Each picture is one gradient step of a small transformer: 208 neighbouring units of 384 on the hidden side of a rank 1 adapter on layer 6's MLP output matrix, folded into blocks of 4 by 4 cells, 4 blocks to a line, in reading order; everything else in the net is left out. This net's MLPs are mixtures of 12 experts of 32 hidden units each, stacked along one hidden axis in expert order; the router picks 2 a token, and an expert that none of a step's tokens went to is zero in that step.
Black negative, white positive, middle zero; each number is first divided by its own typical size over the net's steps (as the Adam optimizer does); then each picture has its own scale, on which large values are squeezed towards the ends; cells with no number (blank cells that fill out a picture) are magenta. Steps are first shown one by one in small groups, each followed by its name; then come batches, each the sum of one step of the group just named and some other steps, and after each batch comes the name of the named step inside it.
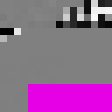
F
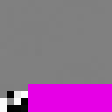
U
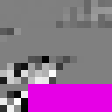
F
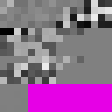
F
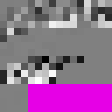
F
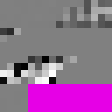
F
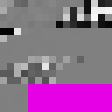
F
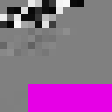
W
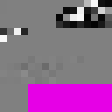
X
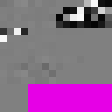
X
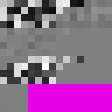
W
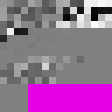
W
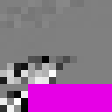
W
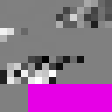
X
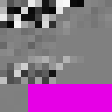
W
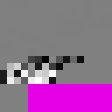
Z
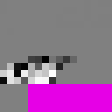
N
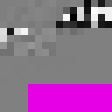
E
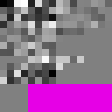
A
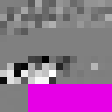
N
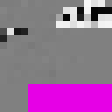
A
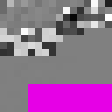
E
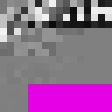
E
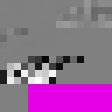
Z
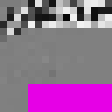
A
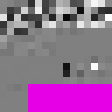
E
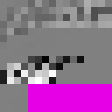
Z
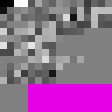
A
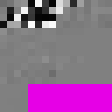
A
